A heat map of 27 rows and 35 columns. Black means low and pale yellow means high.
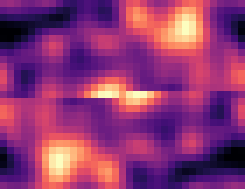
Slope: none. Lone odd cells: none. Grain: blotchy. Symmetry: a half turn. Stripes: none. Roughest part: centre.
